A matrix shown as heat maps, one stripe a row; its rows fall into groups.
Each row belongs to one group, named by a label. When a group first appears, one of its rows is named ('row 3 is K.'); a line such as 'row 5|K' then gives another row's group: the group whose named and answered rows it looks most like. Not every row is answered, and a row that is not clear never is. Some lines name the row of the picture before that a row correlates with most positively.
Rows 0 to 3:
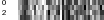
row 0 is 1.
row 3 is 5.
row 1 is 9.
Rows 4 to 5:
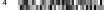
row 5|5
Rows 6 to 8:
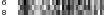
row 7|5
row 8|9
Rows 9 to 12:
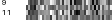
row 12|9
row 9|5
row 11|5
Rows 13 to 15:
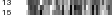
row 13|5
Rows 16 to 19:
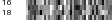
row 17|5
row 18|5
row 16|1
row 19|1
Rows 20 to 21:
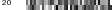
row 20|9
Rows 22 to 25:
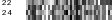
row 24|9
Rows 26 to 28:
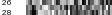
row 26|1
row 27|9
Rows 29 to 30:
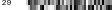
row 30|1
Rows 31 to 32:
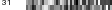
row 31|1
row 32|9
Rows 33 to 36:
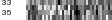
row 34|9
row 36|5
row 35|5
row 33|1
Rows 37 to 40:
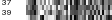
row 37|1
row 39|9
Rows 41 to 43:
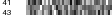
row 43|9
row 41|5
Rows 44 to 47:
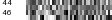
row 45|9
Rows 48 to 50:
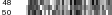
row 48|5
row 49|5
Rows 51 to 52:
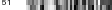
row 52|1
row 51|1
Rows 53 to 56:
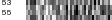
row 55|1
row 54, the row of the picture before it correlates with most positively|51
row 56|9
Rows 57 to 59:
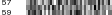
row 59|5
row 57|9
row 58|5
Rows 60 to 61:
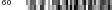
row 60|1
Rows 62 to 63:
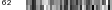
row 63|9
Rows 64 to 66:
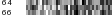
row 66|1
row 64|1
